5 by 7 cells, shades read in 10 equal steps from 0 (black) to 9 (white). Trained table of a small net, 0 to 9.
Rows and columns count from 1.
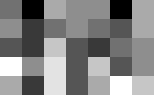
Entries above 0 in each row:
5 7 7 7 7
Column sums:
27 11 33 19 24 19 29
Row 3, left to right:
3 2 7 3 2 4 5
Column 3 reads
6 4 7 8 8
